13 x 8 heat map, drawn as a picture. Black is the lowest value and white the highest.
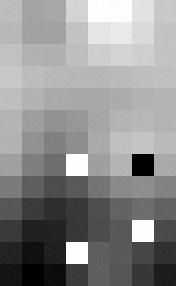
Values rise toward the top. The top left is the smoothest part. No regular stripes run through it. Four lone cells stand out: three far higher and one far lower than their neighbours.
